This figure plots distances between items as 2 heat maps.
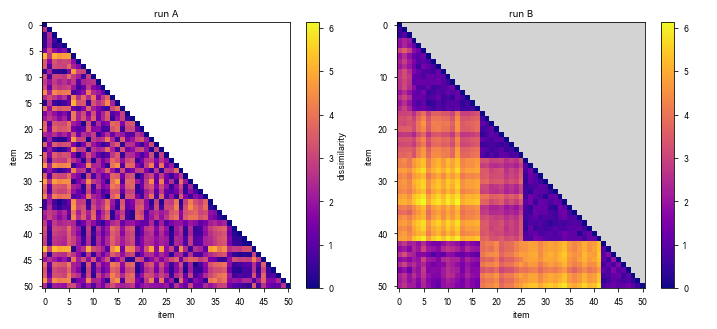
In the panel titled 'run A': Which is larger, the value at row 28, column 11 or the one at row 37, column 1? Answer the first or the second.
the second
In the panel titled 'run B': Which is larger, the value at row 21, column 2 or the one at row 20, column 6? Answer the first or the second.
the second
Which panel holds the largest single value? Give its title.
run B
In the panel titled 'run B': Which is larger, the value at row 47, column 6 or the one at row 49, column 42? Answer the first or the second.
the first
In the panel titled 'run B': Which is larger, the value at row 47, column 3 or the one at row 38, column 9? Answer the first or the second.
the second
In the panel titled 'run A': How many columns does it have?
51
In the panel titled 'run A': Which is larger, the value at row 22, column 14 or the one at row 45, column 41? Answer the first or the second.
the second
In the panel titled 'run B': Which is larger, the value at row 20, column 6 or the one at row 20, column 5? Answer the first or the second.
the second
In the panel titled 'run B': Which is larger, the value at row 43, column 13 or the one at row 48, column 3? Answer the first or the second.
the second
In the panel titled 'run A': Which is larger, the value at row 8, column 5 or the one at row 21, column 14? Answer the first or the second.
the first
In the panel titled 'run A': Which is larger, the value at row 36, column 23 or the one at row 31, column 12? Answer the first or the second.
the first
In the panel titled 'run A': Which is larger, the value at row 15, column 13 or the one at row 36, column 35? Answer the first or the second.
the first
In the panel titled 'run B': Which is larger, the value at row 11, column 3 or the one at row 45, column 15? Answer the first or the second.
the second
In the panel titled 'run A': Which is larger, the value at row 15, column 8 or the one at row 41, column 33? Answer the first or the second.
the first
